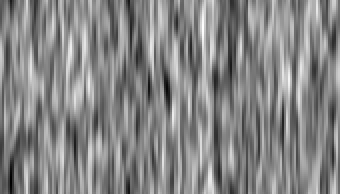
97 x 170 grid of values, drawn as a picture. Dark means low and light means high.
Mirror symmetry: none. Grain: streaks running down. Histogram: bell-shaped. Average level on the scale: 50%.
